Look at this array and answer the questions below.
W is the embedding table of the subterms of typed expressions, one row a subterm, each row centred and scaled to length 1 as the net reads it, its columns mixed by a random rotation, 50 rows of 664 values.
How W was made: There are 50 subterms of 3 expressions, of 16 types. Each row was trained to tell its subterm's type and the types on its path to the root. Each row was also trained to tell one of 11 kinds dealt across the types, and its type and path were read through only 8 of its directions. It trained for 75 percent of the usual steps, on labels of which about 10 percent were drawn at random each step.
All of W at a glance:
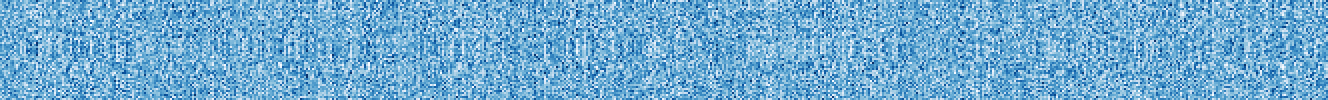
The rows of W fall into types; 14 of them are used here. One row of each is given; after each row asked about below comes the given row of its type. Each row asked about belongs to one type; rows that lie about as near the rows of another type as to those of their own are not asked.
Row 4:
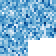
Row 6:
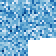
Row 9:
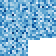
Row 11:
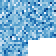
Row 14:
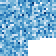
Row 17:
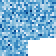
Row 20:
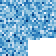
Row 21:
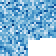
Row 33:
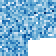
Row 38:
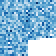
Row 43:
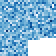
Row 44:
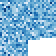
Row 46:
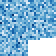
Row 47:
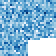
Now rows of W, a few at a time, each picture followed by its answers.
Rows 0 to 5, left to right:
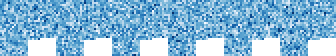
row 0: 4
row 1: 17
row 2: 38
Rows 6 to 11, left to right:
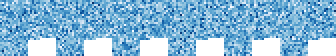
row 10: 20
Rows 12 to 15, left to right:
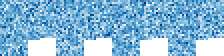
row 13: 9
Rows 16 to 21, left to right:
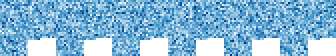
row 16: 4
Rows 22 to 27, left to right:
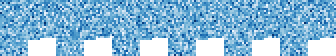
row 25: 20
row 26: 4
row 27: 43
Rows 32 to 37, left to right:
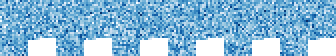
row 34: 33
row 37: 9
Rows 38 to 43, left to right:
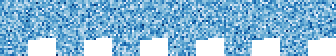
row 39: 20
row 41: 43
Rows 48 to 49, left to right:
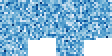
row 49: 17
